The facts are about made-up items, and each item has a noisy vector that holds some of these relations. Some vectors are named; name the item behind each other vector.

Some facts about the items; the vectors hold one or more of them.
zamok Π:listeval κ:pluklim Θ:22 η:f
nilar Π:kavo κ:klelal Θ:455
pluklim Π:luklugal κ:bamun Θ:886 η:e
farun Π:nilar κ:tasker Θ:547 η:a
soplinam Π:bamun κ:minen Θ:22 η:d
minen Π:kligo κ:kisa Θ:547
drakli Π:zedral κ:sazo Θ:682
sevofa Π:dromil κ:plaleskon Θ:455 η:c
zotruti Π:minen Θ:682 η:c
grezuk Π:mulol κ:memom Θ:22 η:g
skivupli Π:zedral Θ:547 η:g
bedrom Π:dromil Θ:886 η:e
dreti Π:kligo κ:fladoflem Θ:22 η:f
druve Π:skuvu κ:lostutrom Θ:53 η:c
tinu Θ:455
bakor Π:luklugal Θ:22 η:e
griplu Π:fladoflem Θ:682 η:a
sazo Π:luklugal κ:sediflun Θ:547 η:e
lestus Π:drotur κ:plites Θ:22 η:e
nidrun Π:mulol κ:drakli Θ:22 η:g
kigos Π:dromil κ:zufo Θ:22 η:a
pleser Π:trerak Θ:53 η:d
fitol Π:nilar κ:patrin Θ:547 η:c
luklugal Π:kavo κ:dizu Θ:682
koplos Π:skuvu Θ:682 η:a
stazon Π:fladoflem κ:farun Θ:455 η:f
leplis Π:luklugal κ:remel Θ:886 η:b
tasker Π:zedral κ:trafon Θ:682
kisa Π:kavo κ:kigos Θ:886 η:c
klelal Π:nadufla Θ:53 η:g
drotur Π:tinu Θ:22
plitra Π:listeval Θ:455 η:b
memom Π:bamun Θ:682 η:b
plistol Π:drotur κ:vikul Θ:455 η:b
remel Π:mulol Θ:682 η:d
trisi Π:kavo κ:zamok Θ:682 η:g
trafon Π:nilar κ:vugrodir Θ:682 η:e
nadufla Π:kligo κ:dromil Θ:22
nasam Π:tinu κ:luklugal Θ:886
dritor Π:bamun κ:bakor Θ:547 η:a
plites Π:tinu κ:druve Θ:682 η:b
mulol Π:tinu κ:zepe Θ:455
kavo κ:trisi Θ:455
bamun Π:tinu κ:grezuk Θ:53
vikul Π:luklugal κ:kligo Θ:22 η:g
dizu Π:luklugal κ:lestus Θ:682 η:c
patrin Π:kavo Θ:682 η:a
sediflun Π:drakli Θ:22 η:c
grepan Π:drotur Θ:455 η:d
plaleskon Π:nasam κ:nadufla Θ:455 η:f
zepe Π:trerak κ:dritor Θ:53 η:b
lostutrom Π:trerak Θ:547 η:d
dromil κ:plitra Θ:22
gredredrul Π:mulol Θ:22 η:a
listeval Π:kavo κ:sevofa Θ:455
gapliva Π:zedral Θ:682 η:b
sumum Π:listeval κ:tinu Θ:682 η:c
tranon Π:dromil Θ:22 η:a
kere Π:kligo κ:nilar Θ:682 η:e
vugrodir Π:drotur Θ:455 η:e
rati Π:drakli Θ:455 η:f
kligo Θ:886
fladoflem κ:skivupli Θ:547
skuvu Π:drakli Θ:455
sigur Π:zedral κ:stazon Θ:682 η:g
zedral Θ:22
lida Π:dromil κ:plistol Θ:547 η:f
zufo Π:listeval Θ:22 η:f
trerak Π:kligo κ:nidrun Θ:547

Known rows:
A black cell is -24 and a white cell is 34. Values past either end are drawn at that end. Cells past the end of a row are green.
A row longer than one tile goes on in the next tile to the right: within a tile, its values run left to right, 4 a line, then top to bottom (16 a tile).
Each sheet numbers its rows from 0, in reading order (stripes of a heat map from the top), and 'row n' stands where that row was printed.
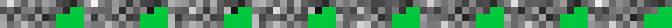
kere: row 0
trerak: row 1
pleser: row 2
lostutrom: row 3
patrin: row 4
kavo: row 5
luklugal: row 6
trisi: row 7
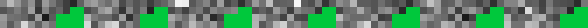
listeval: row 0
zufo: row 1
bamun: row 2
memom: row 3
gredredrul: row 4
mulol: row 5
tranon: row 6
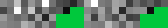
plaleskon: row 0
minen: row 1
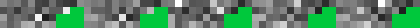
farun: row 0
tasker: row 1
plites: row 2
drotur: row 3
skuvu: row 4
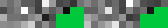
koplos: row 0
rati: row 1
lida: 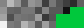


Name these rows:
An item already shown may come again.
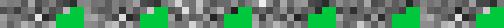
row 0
trafon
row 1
tasker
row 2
kisa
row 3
kere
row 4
leplis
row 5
tasker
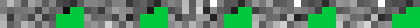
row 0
dreti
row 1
vikul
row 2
sevofa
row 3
vugrodir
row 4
vugrodir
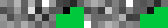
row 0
nadufla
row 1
bedrom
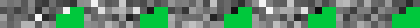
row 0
farun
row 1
nidrun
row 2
bakor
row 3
nidrun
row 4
zepe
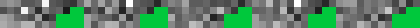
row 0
skivupli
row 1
plitra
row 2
dritor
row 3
dromil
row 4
plistol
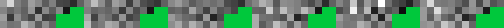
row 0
trerak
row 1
dreti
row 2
sigur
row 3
soplinam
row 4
plaleskon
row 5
drakli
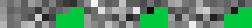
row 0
stazon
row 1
nidrun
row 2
sazo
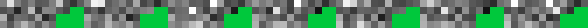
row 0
dizu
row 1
bamun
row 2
koplos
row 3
gapliva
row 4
zamok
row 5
klelal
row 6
lestus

